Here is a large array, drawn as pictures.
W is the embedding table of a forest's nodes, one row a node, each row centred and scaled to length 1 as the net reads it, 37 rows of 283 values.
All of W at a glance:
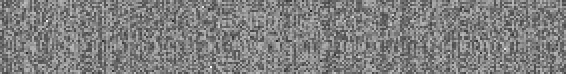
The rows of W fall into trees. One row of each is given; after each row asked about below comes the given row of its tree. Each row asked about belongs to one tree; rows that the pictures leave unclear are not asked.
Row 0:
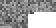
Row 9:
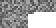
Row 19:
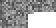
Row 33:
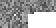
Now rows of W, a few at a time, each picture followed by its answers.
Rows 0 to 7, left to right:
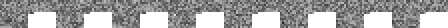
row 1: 33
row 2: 0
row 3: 33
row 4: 19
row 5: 19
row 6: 9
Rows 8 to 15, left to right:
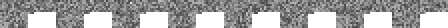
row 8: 33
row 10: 33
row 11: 33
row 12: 33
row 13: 0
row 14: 33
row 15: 19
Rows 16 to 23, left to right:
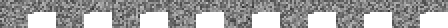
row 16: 9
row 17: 9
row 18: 19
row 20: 0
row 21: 9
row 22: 9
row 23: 9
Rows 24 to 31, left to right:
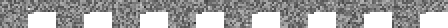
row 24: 9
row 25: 9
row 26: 19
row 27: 33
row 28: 9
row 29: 33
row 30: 33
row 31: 9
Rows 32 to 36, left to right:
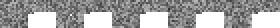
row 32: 0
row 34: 0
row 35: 9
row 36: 33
